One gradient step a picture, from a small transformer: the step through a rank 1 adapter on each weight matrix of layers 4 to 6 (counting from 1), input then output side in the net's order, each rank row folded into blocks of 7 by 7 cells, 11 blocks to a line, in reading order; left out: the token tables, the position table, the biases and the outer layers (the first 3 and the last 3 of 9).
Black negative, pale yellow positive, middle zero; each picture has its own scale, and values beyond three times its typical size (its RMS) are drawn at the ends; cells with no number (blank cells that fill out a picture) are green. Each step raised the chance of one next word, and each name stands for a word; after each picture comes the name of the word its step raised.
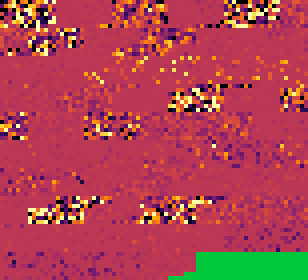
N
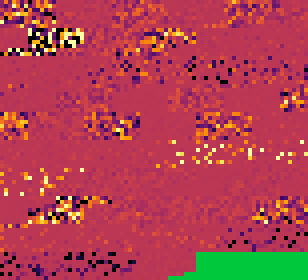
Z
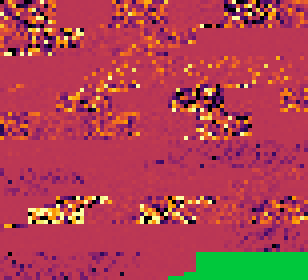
N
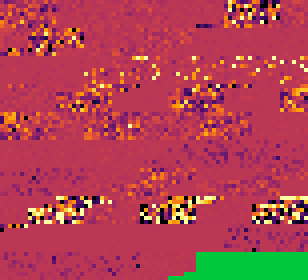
N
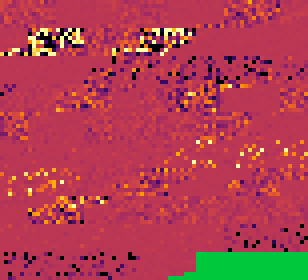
Z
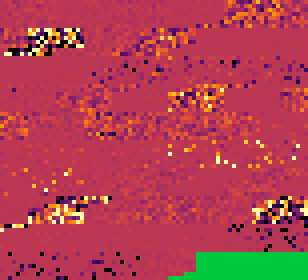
Z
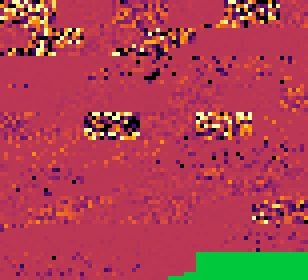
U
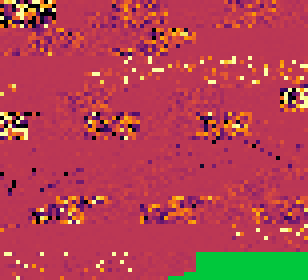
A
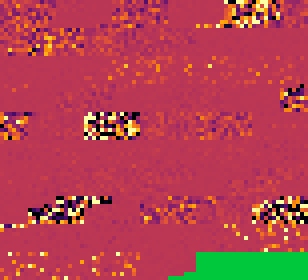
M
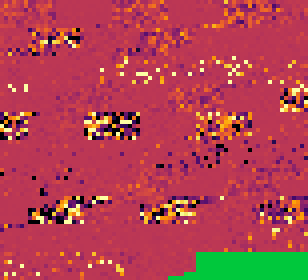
A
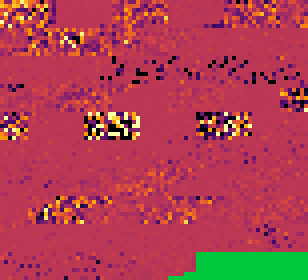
U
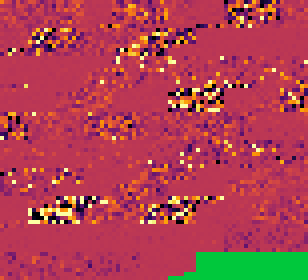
N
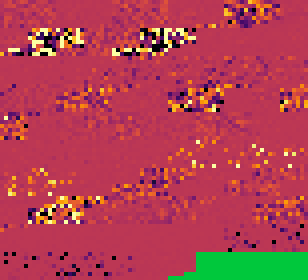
Z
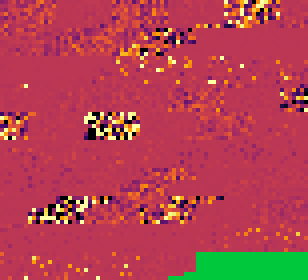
M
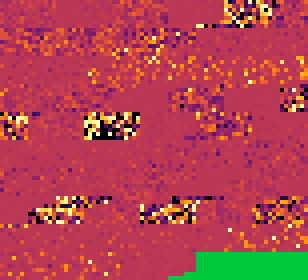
M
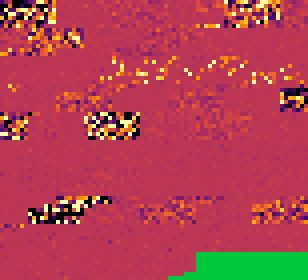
M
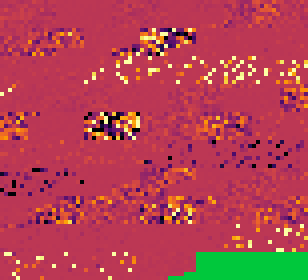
A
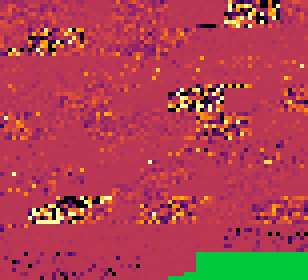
N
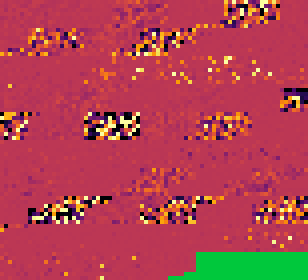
M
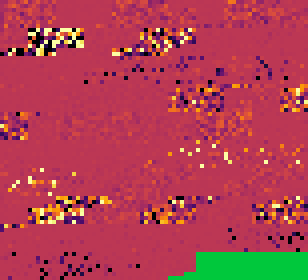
Z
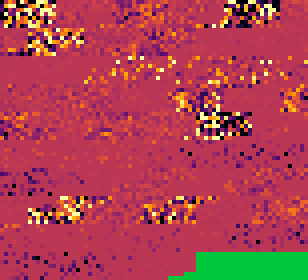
N
